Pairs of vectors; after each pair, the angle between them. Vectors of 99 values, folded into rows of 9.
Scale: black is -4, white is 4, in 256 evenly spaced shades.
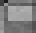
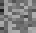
orthogonal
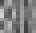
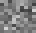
orthogonal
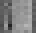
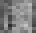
nearly parallel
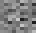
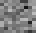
partly opposed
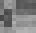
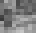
nearly parallel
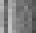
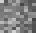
partly aligned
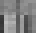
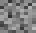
orthogonal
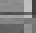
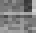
nearly opposite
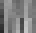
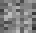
partly aligned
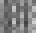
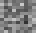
partly aligned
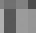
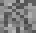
orthogonal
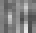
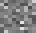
orthogonal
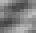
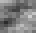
nearly parallel
